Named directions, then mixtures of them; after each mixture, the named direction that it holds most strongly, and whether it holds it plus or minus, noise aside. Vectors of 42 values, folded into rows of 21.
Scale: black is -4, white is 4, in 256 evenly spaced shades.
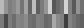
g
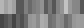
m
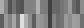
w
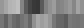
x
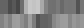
x, minus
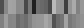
g, minus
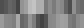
x, minus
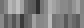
w, minus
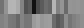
x, plus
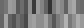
g, minus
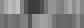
x, plus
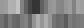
x, plus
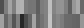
w, minus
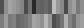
g, minus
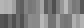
m, plus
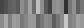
g, minus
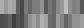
m, plus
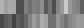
m, plus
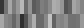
w, minus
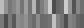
g, plus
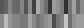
g, minus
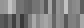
m, plus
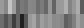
m, plus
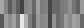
w, plus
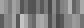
w, plus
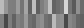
g, plus
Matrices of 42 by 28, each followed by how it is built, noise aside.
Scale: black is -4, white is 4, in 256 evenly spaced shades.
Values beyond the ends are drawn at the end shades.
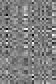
low rank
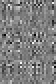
low rank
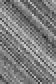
Toeplitz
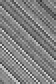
Toeplitz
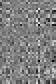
low rank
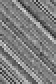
Toeplitz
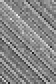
Toeplitz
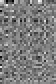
low rank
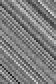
Toeplitz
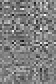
low rank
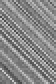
Toeplitz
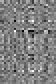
low rank
